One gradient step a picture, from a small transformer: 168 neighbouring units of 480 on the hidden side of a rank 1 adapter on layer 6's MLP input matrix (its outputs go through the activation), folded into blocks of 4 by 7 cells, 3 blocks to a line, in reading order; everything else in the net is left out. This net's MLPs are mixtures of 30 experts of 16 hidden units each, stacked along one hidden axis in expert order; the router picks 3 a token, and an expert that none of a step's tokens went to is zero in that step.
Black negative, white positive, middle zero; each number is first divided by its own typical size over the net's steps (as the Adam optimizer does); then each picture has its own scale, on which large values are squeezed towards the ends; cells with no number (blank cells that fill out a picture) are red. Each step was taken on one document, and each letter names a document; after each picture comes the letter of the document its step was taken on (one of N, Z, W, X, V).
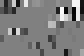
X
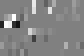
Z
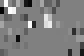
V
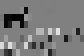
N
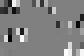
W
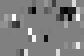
Z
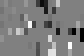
V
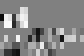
N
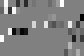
W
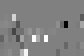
Z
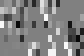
V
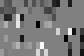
V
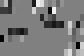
W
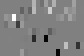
Z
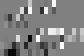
N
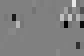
Z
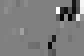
X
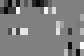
W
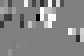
V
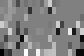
V
